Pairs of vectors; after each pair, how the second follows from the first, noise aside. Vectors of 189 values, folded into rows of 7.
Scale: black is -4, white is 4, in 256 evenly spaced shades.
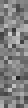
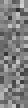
shuffled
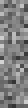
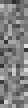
reversed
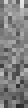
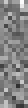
sign-scrambled
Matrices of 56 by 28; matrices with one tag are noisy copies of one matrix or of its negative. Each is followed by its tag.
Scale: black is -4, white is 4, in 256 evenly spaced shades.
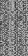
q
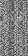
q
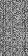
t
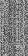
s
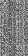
s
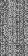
s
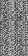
q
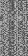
q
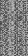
q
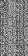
s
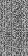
t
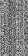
s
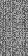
t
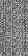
t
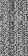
q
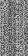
s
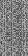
t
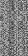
q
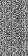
t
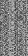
q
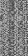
q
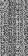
s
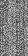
s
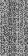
s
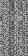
q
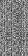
t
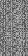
t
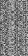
q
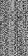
q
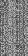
s
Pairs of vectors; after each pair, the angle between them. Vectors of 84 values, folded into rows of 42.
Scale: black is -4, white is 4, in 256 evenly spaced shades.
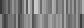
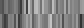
nearly parallel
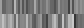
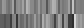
nearly opposite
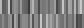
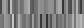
nearly opposite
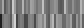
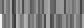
nearly opposite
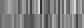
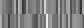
partly opposed
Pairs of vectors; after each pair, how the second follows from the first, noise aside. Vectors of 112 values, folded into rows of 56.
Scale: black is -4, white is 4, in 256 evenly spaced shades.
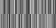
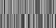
shuffled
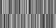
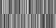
copied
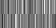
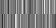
copied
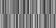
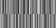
copied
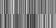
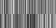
copied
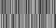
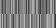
copied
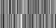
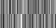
copied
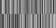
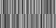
shuffled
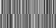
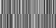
copied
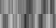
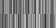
shuffled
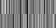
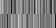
shuffled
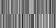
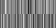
shuffled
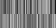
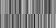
shuffled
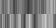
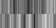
copied
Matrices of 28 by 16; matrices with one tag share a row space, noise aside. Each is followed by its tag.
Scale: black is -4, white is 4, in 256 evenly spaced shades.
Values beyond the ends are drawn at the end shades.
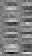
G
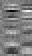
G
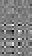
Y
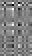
Y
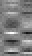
G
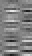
G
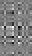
Y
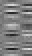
G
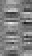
G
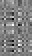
Y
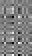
Y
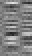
G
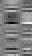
G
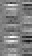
G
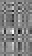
Y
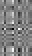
Y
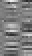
G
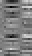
G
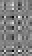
Y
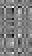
Y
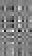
Y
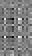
Y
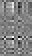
Y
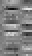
G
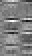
G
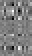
Y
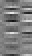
G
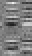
G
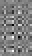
Y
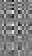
Y
